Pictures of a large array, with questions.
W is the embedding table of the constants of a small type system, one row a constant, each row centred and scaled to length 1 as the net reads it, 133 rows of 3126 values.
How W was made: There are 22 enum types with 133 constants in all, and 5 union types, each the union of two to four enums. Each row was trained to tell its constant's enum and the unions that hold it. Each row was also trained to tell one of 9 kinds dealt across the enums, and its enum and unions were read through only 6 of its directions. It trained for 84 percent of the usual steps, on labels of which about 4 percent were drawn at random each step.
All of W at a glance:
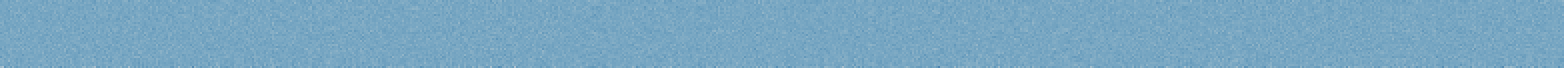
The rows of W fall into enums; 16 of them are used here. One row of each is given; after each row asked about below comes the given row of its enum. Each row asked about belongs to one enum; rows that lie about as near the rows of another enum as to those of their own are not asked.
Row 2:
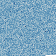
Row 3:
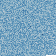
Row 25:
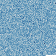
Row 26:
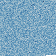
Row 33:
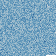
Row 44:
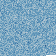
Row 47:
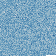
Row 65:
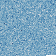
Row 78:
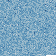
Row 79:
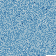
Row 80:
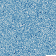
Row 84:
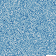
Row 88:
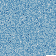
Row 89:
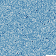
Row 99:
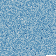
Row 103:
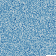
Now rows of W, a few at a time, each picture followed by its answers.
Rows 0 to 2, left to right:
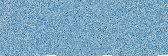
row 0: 3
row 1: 26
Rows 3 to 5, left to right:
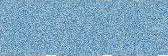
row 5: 89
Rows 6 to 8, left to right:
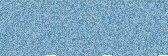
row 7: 47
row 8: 84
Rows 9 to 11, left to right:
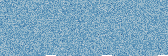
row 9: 79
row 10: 25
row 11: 3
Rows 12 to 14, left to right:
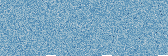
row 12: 103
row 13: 80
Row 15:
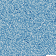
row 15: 33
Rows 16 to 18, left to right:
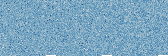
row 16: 103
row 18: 78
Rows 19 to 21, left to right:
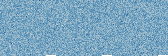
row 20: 88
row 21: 84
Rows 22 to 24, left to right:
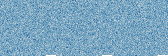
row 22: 25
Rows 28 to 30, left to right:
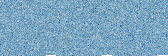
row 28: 103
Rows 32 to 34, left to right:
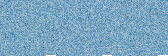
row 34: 80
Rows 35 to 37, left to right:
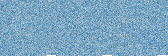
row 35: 78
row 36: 44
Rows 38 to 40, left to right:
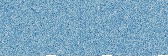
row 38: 44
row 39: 33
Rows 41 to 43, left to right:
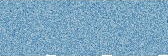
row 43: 33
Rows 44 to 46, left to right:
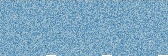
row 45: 88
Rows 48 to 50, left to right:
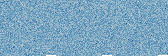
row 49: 26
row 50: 33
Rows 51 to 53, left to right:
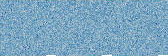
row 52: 80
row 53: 26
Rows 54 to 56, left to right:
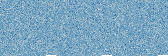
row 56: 80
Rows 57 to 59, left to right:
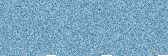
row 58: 80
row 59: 25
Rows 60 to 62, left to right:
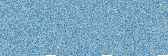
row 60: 44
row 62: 88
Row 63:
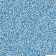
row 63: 79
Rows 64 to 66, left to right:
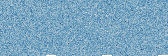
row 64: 3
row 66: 44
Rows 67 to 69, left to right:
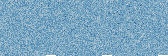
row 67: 3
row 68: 103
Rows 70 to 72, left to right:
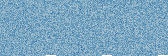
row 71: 89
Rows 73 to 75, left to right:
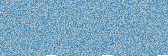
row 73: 3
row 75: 88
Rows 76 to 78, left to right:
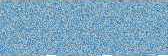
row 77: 84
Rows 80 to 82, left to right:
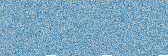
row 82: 103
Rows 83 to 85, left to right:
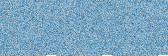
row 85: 84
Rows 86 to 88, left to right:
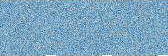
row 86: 79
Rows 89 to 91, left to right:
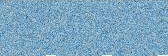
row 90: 25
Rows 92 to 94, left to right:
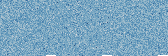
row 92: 33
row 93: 47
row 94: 89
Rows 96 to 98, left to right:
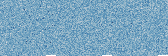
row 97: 44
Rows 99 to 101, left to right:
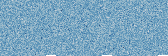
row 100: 80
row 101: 3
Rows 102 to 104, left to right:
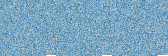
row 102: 78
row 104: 80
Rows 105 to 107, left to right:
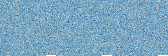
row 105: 78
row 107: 103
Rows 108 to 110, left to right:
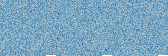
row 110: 84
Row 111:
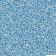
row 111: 89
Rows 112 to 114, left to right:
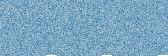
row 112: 33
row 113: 89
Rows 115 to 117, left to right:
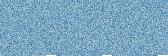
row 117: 79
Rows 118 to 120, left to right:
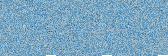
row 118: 103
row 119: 88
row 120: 79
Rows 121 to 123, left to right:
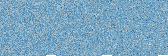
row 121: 33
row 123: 79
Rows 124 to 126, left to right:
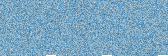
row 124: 2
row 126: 47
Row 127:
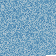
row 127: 88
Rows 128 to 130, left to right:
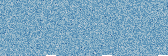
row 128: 2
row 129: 88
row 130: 84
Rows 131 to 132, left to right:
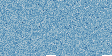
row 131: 44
